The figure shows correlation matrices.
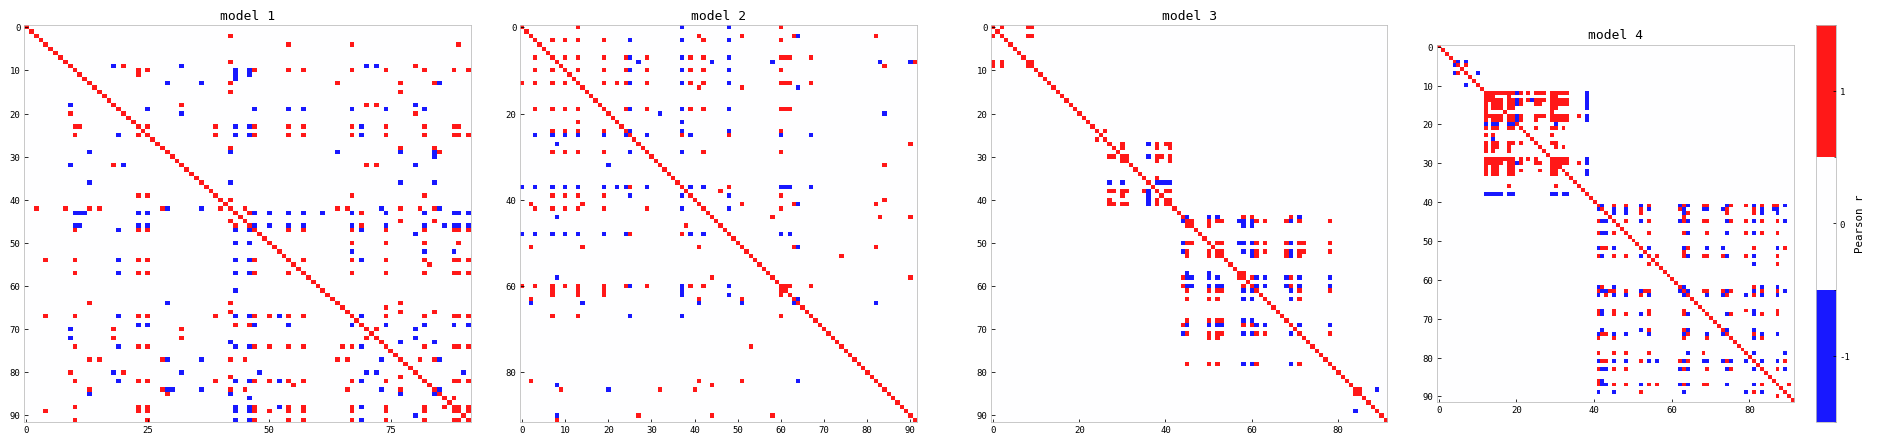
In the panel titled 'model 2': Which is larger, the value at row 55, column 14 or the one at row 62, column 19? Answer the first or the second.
the second
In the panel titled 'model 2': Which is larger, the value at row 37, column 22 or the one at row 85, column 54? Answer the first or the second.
the second
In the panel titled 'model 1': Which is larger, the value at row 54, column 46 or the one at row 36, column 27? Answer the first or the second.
the second
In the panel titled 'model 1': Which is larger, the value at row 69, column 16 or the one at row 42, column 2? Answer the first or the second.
the second
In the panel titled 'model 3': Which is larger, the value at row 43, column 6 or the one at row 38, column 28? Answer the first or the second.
the second
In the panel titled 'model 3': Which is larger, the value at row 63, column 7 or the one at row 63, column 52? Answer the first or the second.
the second
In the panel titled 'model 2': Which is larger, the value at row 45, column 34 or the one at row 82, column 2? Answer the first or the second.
the second
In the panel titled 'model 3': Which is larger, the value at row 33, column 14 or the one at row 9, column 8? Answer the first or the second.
the second
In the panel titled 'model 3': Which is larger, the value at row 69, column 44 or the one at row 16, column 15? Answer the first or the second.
the first
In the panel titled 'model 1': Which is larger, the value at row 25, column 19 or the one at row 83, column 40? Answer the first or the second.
the second
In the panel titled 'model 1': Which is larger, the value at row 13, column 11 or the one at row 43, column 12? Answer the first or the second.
the first
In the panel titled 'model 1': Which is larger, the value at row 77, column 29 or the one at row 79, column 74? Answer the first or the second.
the second
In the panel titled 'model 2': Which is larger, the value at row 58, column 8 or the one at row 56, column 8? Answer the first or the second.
the second
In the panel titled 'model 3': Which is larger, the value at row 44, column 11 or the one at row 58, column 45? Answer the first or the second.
the first
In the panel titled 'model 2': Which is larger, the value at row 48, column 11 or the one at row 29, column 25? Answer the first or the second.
the first
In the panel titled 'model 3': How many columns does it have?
92
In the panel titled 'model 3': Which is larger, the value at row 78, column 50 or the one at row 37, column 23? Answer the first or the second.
the first
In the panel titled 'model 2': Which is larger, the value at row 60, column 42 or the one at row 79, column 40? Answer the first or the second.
the first
